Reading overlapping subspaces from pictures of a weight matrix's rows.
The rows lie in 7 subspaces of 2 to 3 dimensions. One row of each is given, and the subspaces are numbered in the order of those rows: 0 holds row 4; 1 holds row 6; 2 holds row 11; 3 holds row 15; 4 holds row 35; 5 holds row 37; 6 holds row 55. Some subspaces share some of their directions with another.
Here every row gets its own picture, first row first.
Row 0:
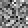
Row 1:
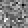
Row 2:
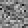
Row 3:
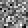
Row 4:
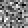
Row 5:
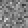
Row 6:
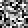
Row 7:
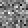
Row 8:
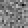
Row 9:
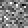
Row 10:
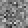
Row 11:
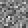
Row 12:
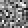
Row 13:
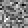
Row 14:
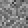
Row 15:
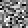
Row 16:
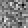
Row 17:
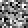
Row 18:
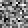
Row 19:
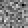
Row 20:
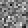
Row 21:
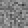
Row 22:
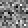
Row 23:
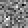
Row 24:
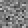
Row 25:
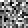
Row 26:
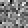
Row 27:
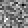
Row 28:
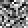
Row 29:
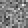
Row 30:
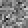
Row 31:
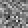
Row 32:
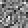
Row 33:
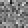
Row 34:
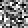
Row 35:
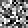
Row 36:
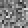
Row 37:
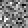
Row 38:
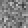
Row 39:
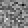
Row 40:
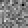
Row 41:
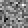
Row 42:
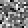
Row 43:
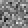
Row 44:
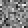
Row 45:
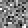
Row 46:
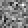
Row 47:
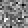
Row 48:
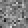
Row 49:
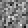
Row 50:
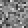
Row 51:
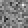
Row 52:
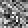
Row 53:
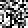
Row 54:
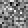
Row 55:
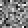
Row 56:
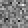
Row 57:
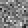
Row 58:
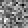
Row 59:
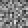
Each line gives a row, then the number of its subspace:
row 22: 5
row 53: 2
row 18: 4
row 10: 1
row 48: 1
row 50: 6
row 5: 5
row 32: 2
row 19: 0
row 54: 6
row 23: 2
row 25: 6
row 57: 3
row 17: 3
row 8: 0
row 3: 2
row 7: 5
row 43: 5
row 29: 2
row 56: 4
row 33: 6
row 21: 5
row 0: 4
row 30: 0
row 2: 3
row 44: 6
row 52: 4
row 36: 0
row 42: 6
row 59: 5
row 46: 3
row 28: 4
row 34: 1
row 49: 3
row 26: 6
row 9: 1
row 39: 5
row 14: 4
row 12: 0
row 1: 1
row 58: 4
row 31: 4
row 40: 6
